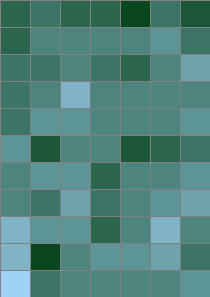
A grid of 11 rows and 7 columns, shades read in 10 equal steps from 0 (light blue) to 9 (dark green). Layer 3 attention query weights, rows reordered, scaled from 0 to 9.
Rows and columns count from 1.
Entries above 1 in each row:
7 7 7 7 7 7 7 7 7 7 6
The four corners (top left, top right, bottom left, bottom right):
7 8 0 4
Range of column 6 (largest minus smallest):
5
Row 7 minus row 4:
-1 -1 2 2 0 0 -1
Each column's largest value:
7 9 7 7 9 7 8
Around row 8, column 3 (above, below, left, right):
4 4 6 6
